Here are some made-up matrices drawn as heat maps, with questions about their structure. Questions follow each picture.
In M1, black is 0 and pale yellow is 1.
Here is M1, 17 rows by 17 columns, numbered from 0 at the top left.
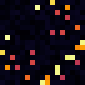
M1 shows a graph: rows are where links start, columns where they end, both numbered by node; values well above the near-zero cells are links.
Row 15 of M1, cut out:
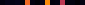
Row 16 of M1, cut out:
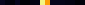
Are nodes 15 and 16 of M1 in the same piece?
yes
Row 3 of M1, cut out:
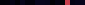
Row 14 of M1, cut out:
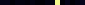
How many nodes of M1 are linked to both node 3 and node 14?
0
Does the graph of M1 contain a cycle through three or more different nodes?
no
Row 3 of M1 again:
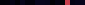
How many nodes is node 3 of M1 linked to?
1
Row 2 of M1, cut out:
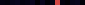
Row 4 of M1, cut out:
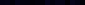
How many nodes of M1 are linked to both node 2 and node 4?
0
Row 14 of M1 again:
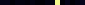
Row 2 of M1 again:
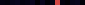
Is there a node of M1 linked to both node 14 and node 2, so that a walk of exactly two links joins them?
yes
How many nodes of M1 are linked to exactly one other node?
7
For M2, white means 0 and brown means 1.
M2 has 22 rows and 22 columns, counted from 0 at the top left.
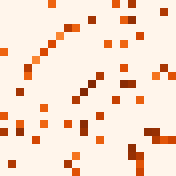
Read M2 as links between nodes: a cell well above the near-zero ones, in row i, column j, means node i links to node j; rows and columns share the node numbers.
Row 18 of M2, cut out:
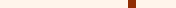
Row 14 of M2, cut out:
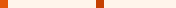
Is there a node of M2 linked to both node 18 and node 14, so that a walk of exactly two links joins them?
no
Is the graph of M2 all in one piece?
yes
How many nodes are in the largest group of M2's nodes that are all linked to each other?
2
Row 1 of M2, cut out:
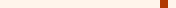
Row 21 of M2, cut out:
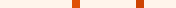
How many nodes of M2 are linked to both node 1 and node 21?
0
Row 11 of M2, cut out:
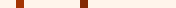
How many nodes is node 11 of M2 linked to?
2
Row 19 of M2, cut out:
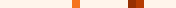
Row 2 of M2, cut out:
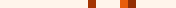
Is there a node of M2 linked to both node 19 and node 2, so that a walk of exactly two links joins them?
yes
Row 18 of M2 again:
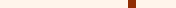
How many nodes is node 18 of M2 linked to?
1
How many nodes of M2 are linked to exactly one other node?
4
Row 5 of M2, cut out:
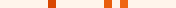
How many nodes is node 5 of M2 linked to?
3
